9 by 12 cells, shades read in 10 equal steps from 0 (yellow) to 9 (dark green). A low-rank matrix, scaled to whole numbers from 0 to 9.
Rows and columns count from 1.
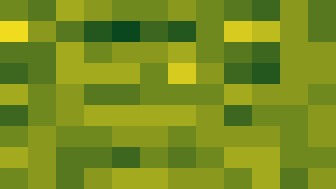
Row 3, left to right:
6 6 3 5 4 4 3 5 6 7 4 4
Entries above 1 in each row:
12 10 12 11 12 12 12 12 12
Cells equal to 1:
2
